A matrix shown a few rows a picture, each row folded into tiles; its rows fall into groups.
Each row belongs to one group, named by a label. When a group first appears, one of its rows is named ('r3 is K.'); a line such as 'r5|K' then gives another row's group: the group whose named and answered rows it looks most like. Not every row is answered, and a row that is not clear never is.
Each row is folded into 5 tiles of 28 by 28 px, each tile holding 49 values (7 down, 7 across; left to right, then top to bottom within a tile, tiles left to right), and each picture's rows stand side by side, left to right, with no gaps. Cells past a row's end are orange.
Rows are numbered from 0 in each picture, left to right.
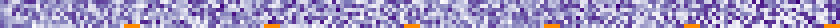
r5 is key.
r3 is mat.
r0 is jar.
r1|mat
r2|key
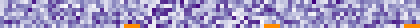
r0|mat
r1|jar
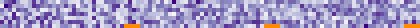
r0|key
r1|mat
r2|mat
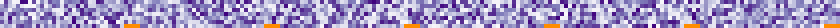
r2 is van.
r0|jar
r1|van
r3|key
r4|van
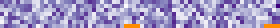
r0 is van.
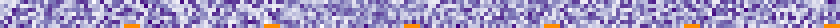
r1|van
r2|mat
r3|jar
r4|key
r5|jar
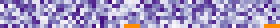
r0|van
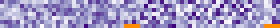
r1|van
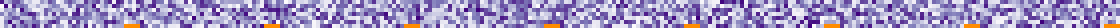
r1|key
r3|mat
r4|key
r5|jar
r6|jar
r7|jar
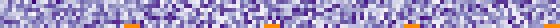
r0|mat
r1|key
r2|jar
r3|jar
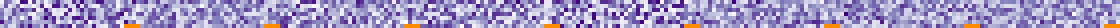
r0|jar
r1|van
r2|jar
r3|van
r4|van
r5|mat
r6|key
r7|jar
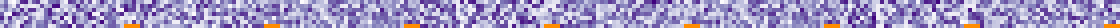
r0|jar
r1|key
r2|mat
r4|van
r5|mat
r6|van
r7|jar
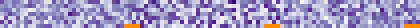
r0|key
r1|key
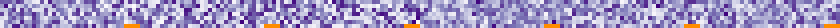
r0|van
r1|jar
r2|key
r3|mat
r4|jar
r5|van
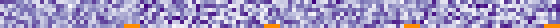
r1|key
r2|mat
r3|key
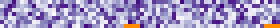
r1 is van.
